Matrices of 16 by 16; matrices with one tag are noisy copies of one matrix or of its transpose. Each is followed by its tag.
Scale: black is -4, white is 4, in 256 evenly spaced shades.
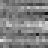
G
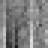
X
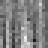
G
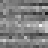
G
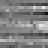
G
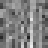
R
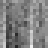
X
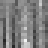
G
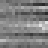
G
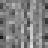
R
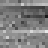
X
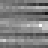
G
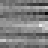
G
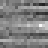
G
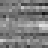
G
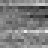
X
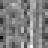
R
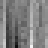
X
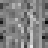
R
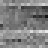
X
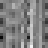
R
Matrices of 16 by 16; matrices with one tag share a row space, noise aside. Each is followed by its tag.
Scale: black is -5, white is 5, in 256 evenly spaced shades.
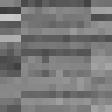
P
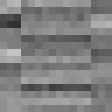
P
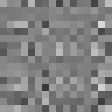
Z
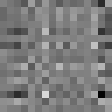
Z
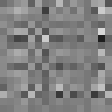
Z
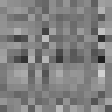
Z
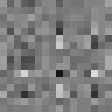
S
